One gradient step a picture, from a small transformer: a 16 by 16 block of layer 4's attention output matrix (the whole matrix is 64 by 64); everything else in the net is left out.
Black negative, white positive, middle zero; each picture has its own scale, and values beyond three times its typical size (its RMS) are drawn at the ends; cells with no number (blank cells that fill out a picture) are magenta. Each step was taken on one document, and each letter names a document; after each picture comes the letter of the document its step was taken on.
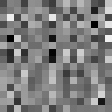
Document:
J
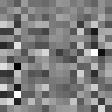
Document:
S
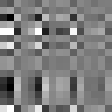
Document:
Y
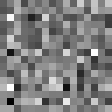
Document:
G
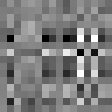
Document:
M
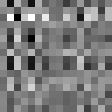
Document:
M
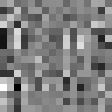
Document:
G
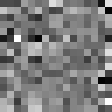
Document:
J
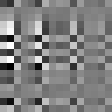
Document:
Y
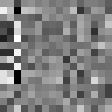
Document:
G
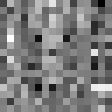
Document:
J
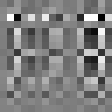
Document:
M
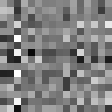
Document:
G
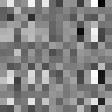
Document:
S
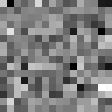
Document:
J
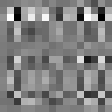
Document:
M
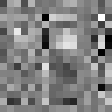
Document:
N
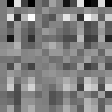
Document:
M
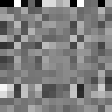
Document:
J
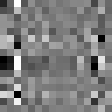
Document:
S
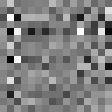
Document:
M
